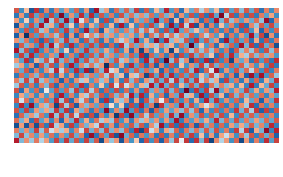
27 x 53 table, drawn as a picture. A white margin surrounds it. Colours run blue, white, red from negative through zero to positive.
Overall the values sit about 50% of the way up the scale. There is no overall slope. The histogram has two humps. No single row or column stands out from its neighbours. The field is checkered.
